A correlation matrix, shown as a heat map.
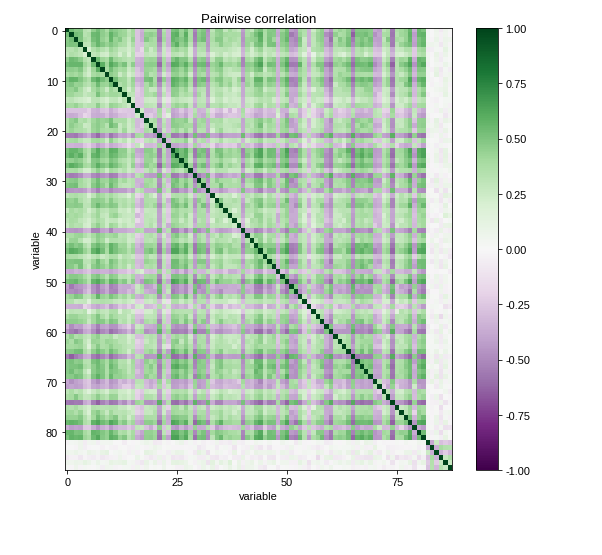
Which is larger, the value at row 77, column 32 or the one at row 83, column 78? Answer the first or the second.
the second
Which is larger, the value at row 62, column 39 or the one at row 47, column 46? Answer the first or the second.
the second
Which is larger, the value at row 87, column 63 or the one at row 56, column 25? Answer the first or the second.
the second
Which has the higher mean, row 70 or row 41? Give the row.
41
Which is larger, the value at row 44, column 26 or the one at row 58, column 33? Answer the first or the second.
the first
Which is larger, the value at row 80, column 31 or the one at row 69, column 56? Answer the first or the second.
the first
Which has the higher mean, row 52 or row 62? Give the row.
62
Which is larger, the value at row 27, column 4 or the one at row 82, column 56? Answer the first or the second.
the first
